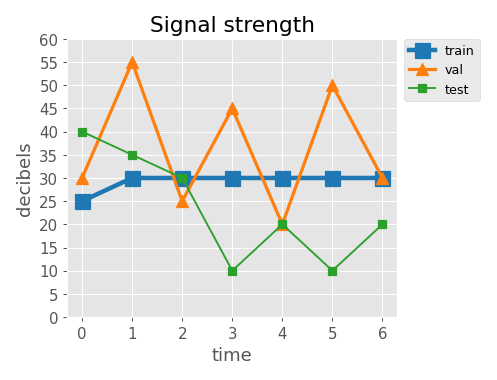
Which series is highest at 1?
val
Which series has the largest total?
val
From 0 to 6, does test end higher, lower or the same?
lower
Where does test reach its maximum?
0
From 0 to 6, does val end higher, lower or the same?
the same
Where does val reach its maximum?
1
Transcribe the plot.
Title: Signal strength
x-axis: time, ticks 0 1 2 3 4 5 6
y-axis: decibels, ticks 0 5 10 15 20 25 30 35 40 45 50 55 60
Legend: train, val, test
Values:
train: 25 30 30 30 30 30 30
val: 30 55 25 45 20 50 30
test: 40 35 30 10 20 10 20
